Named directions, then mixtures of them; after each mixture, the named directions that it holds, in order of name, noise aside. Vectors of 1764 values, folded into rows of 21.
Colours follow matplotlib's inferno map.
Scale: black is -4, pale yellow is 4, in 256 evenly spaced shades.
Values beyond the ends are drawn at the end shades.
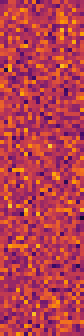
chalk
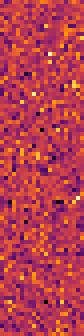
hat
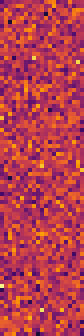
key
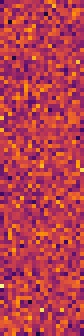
key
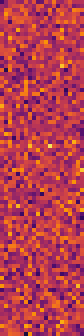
chalk, key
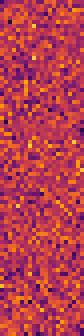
chalk, key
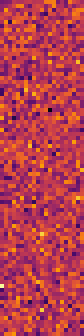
hat, key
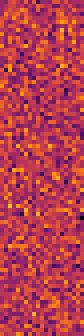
chalk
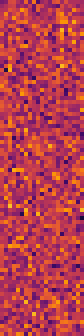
chalk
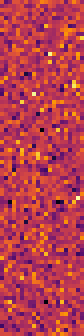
hat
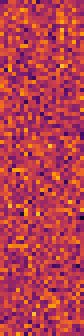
chalk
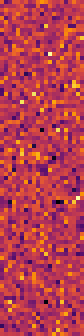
hat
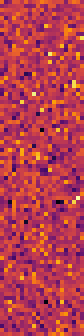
hat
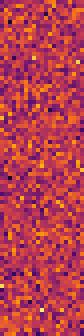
key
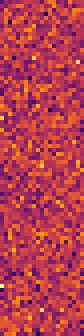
key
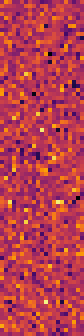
hat
